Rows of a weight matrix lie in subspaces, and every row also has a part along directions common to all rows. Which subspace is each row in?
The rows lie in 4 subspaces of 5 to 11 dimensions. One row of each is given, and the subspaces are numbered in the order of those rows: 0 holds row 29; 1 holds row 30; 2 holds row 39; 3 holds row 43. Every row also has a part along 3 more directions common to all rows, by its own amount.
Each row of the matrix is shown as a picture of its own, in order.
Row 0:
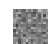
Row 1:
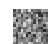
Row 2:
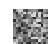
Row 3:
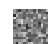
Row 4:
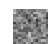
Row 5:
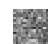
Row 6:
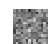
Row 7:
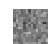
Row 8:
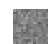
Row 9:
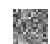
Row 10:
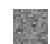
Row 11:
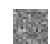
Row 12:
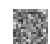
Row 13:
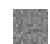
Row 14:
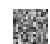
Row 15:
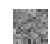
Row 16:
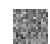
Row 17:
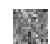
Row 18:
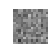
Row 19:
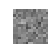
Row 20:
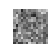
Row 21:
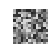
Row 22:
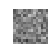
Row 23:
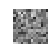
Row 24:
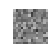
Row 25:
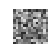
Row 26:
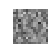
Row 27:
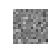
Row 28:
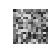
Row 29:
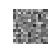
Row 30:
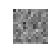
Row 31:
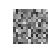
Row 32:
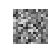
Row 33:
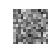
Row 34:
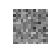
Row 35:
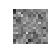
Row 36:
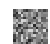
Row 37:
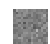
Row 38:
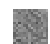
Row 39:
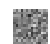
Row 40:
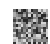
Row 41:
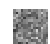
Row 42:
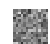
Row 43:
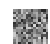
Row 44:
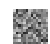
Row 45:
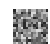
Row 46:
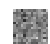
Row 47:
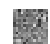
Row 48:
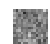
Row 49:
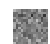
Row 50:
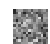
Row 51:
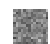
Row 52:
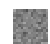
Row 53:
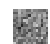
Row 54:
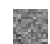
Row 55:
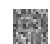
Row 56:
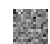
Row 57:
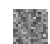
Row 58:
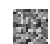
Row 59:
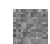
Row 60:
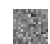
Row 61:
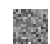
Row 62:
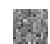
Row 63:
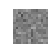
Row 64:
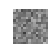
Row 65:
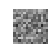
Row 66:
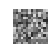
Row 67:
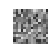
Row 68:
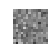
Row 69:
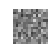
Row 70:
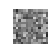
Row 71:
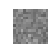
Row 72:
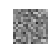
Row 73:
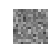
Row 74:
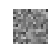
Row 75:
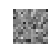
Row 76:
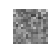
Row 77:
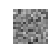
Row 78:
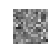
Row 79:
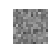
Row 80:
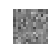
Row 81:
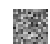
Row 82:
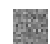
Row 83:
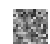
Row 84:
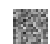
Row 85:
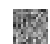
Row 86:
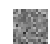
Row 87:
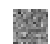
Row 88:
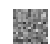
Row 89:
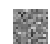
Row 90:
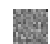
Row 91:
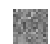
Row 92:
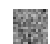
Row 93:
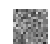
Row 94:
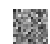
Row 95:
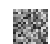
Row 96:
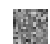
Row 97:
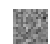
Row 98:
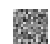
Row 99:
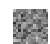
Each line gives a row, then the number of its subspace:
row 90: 1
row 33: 2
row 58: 3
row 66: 2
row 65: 0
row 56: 0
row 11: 0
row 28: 0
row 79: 2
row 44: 1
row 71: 0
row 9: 1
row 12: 3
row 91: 1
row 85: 3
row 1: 0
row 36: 3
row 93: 1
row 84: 3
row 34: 1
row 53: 2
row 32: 3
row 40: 2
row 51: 2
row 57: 0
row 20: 2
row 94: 0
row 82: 0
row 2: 2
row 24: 2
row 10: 2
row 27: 2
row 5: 0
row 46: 0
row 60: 2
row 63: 1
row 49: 0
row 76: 2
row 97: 3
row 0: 0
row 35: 0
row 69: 2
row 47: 3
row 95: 2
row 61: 2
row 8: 3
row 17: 0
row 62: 2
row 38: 0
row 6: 1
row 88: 2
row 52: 1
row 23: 2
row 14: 3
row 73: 2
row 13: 2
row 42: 2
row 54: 1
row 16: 1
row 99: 0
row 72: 0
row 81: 2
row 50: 0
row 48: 0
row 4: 0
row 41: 2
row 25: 0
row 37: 2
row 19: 3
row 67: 0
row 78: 3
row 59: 0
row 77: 0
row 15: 1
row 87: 2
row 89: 1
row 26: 1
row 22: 2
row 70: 1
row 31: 1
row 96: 3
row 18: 2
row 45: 1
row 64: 0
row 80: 3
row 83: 3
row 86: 1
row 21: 1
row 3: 3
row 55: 1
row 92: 0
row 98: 2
